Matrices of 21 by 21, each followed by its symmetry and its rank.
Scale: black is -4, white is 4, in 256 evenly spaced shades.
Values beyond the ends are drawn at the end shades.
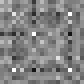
symmetric, rank three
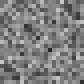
symmetric, full rank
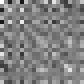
symmetric, rank three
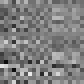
neither, rank three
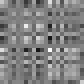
symmetric, rank two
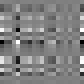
neither, rank one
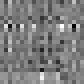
neither, rank three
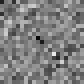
symmetric, full rank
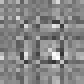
symmetric, rank three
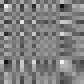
symmetric, rank two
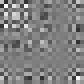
symmetric, rank two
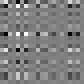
neither, rank one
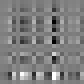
neither, rank one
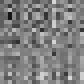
neither, rank three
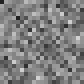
symmetric, full rank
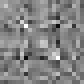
symmetric, rank three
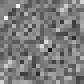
symmetric, full rank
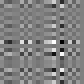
neither, rank one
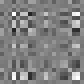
symmetric, rank two
